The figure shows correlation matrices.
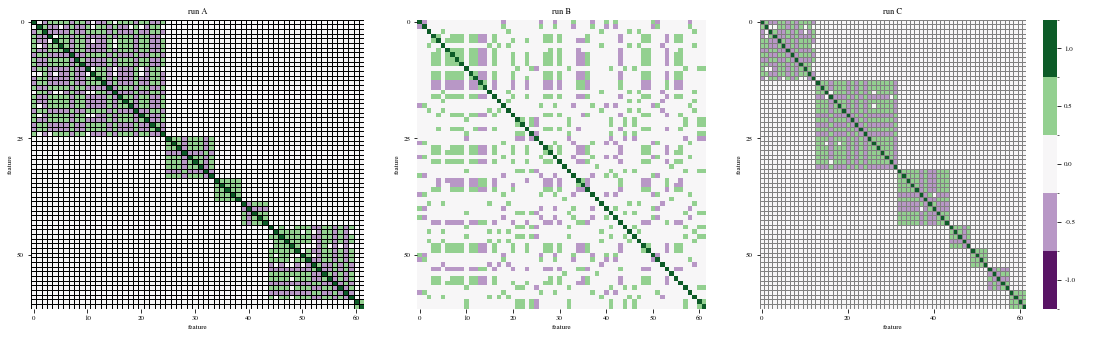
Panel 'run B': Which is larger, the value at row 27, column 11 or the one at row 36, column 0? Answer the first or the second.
the first
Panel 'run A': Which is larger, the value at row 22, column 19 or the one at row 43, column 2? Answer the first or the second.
the first
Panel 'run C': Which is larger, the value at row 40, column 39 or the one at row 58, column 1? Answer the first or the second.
the first
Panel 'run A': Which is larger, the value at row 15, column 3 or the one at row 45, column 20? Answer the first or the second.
the second
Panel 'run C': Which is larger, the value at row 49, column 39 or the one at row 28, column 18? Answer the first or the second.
the second
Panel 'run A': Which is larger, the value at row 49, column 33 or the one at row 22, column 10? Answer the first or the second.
the second
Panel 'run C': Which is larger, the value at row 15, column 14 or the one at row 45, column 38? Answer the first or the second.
the first
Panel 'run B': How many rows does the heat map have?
62
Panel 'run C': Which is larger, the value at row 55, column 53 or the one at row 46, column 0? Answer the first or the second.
the first
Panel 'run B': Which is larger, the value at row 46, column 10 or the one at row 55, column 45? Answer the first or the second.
the first
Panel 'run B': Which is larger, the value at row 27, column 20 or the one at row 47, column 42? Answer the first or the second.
the first
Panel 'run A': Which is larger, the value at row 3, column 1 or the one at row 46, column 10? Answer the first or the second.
the second
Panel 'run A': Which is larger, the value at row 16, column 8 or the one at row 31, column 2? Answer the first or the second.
the first
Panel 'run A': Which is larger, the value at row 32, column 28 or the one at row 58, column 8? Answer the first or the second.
the first
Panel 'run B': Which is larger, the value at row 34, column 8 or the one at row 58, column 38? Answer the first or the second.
the second
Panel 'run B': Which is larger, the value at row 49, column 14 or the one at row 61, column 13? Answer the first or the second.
the second
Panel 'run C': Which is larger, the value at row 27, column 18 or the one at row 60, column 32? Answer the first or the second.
the first
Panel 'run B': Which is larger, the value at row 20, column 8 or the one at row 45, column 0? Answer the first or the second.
the first
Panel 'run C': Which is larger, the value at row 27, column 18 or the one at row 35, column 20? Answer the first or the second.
the first
